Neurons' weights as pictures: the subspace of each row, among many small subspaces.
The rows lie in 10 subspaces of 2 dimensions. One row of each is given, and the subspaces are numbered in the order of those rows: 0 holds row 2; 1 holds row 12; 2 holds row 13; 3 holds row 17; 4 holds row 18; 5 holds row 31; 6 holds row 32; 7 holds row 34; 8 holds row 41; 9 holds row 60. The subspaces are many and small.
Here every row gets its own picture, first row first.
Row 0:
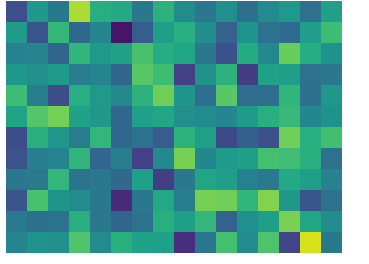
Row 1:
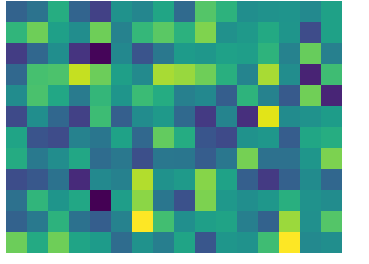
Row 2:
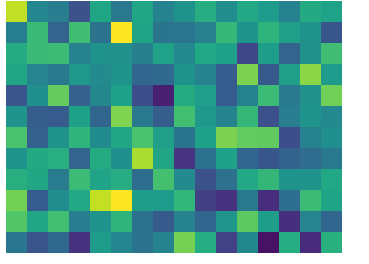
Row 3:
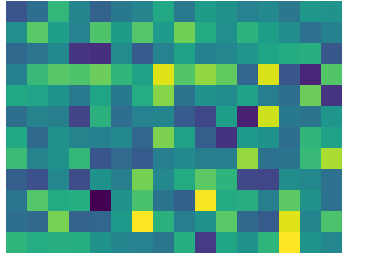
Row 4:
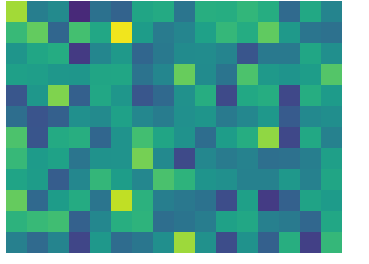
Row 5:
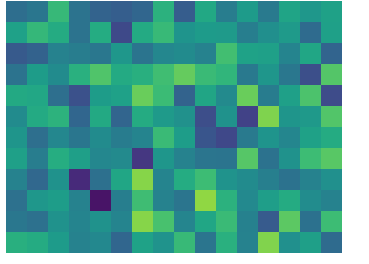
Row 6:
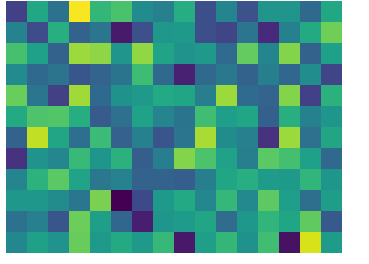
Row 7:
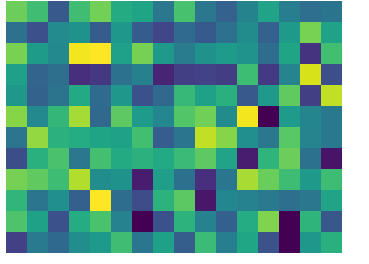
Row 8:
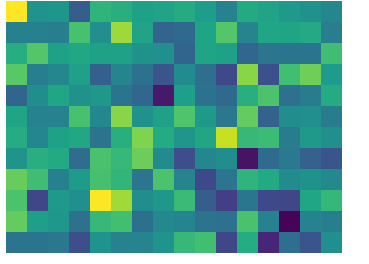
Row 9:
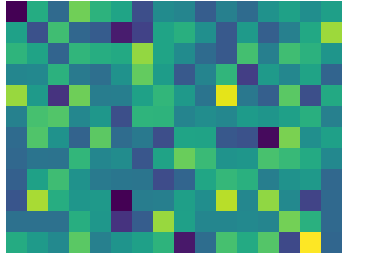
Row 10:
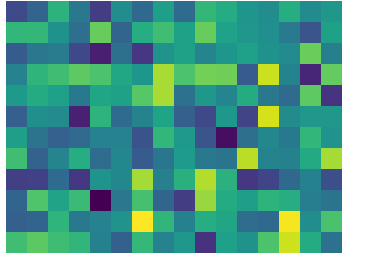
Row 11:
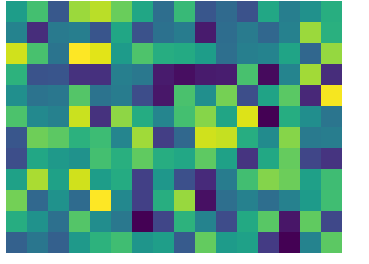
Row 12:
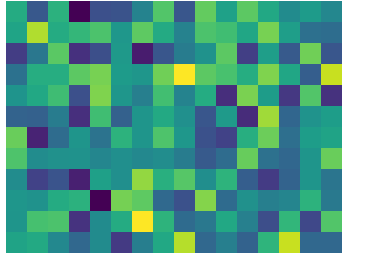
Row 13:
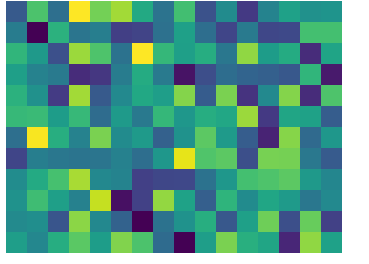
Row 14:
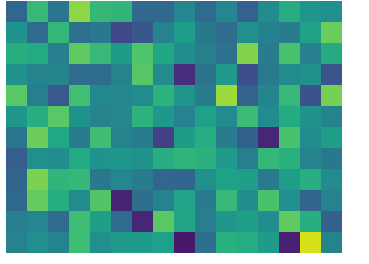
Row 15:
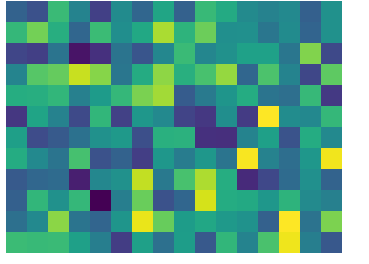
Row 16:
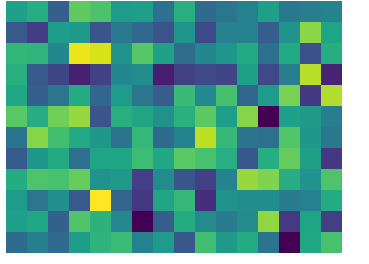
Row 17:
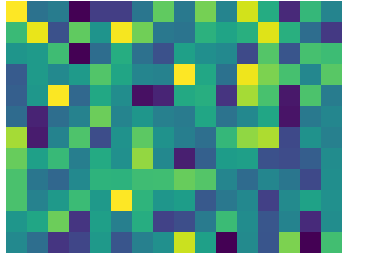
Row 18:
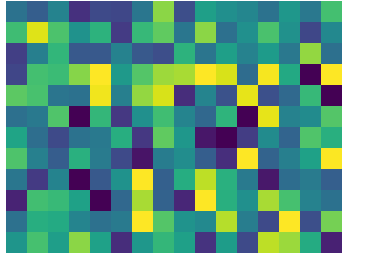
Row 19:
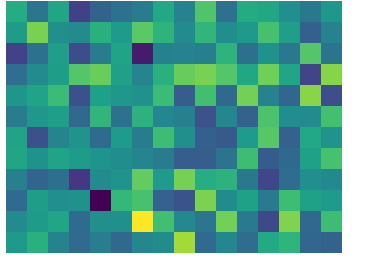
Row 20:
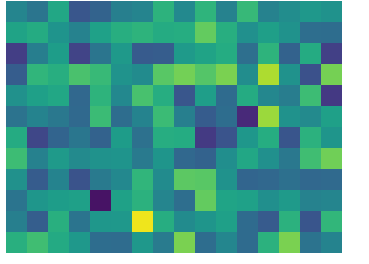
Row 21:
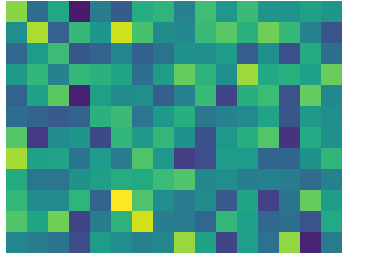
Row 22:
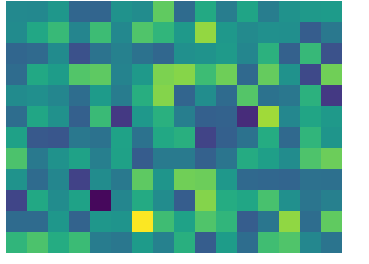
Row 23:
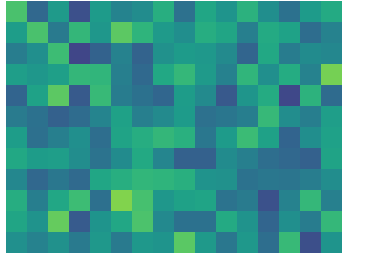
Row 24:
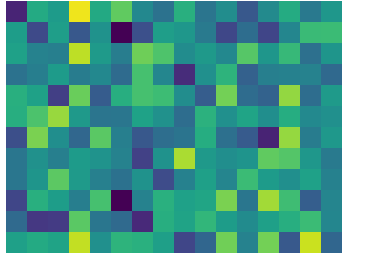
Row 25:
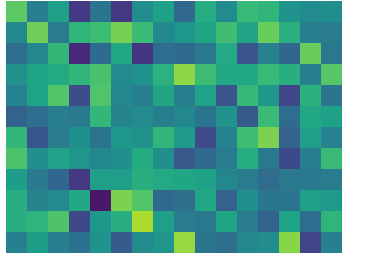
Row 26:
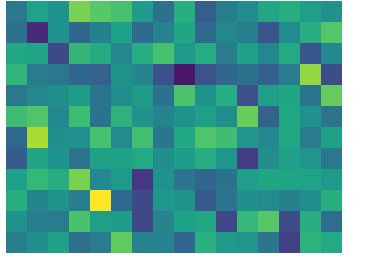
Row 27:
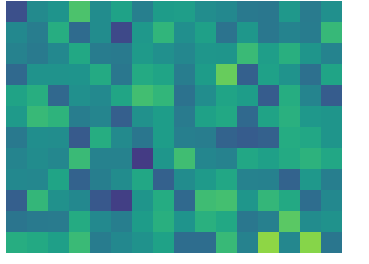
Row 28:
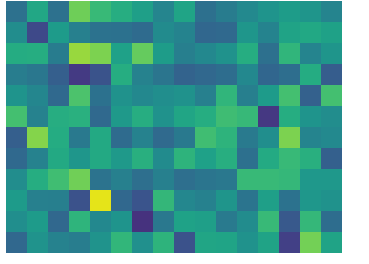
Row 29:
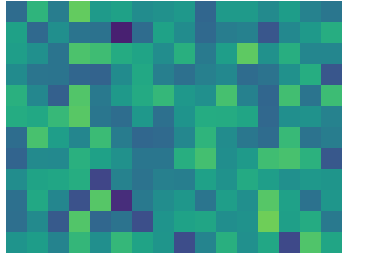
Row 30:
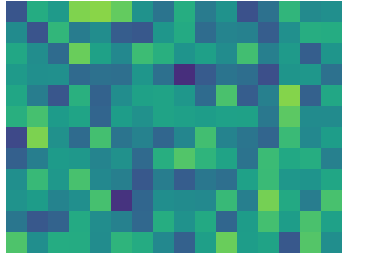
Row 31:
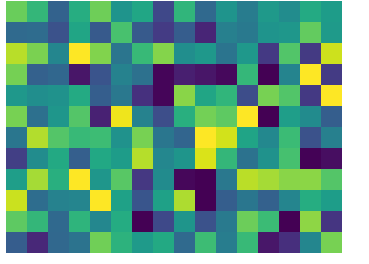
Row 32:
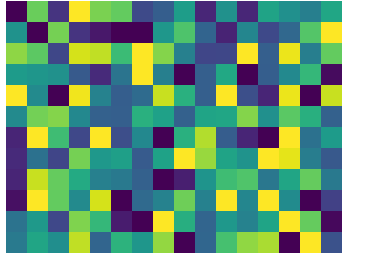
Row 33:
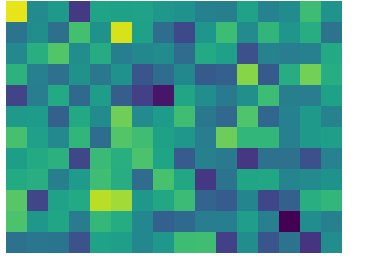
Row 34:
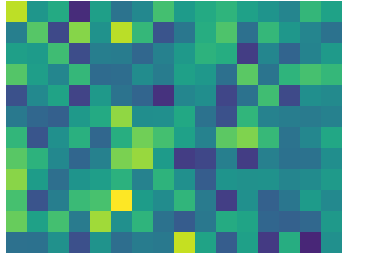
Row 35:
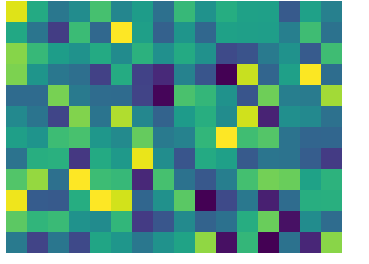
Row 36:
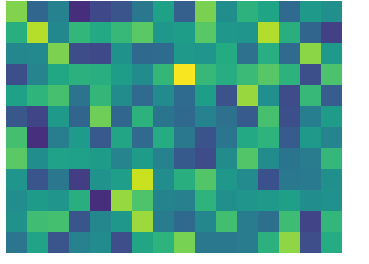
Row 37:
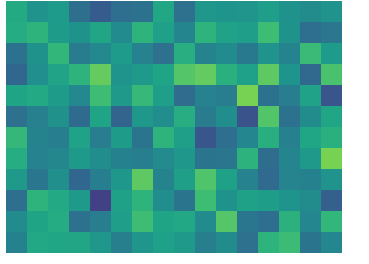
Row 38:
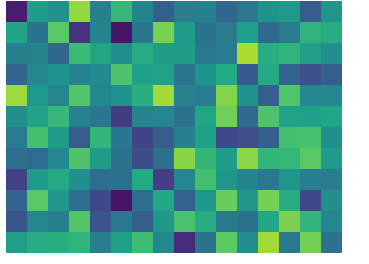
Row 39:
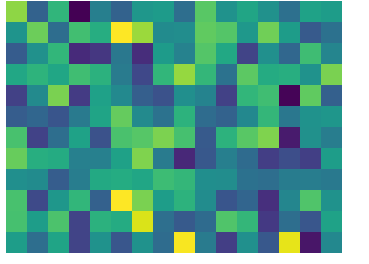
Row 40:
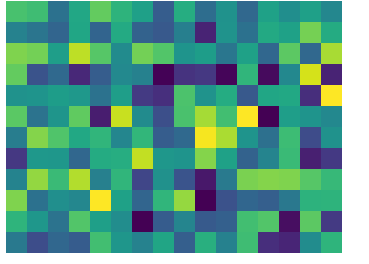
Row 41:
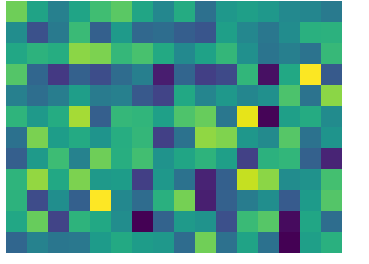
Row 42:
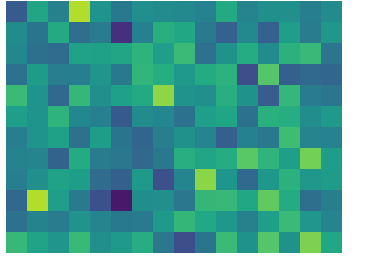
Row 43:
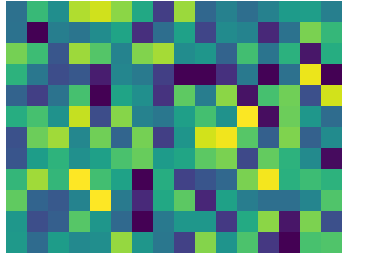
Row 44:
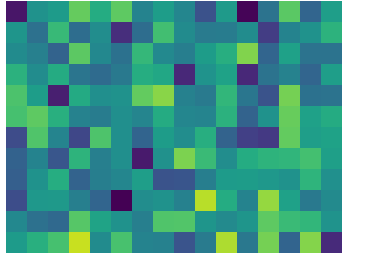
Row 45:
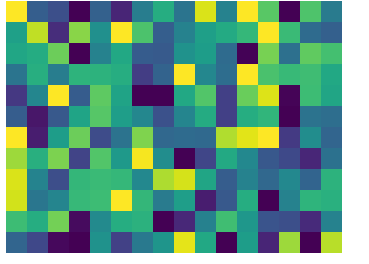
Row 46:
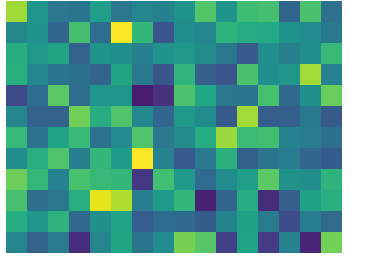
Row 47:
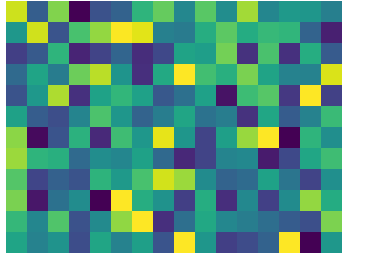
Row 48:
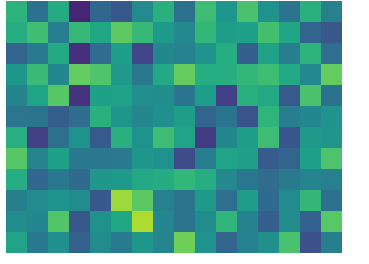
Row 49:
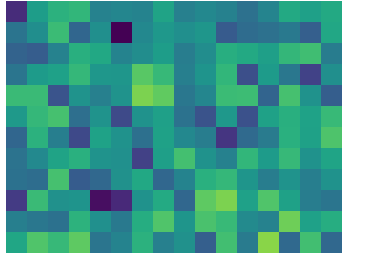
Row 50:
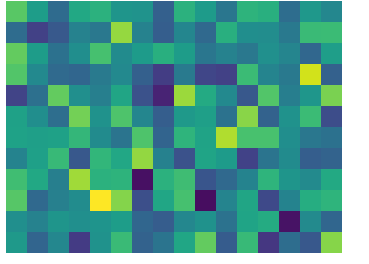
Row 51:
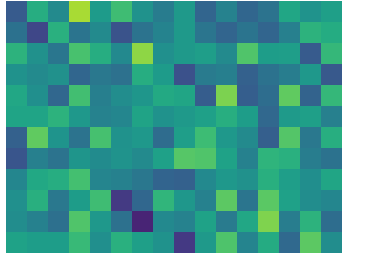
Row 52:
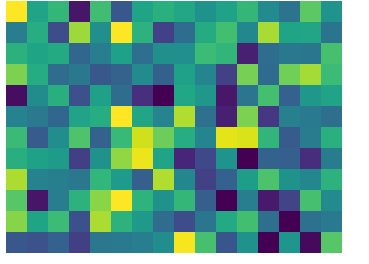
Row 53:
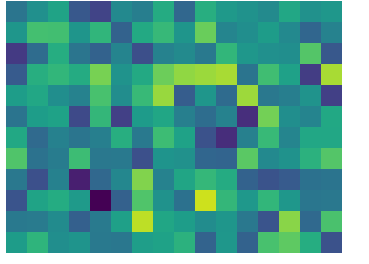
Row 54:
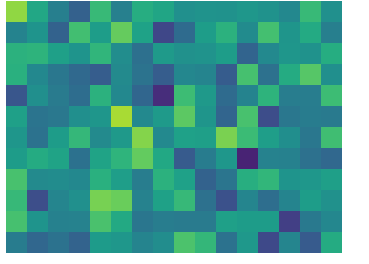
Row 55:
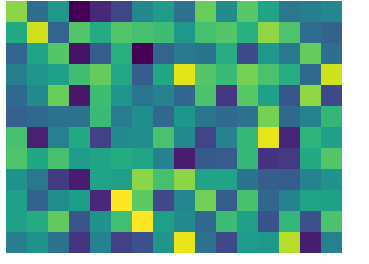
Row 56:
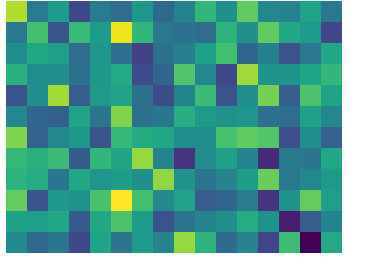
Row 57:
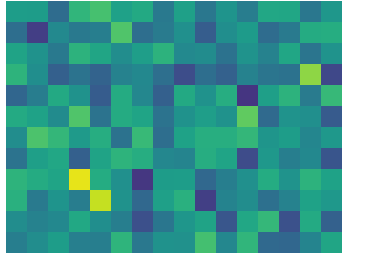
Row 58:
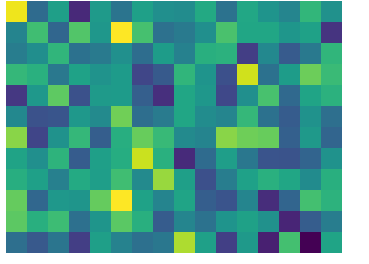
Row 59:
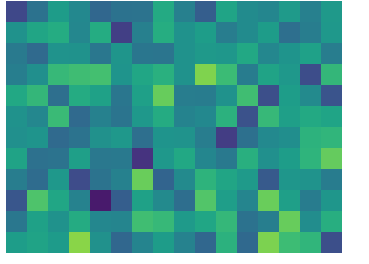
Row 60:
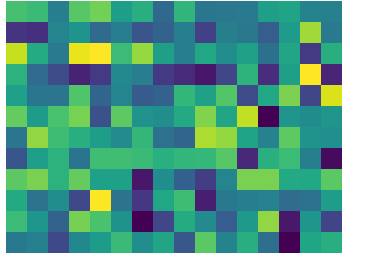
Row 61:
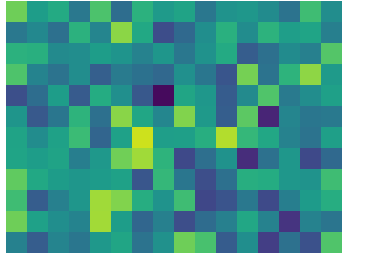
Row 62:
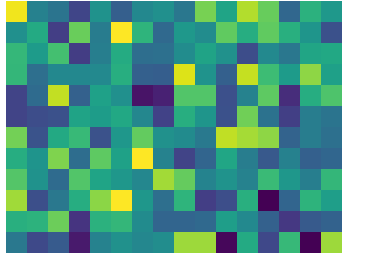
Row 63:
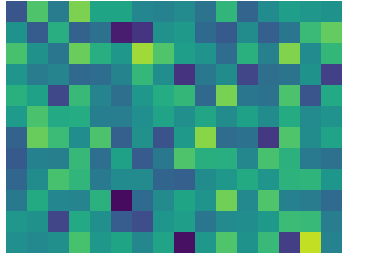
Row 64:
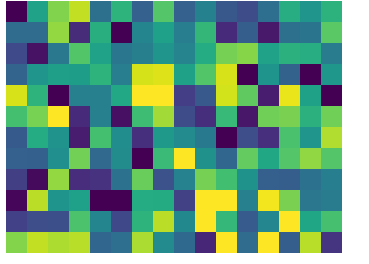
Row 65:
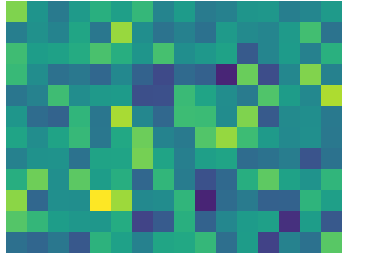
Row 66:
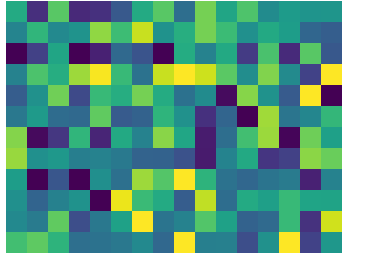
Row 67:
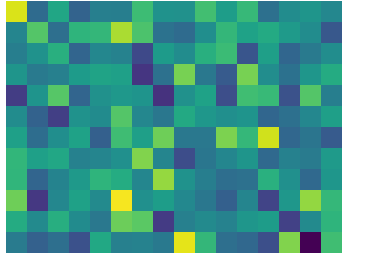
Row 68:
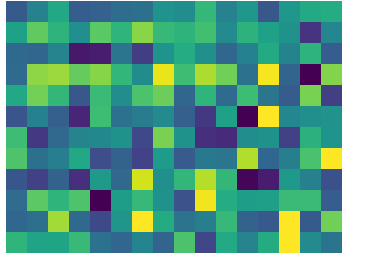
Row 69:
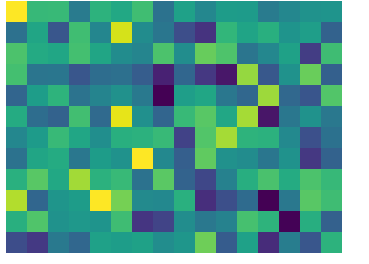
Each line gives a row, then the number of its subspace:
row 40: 5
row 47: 6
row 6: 0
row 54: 7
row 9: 6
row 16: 9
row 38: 7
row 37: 4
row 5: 2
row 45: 3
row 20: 5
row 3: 8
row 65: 0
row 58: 0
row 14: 6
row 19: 2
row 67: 6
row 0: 5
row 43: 4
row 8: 8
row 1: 9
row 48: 0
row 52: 7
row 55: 2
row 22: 5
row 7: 9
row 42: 8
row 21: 0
